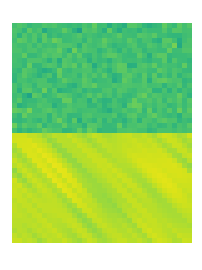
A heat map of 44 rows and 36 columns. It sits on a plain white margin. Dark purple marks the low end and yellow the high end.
The table splits into 2 rows of 1 panel. Panel 1,1: high, fine-grained, faint in contrast. Panel 2,1: very high, slanting down to the right, faint in contrast.
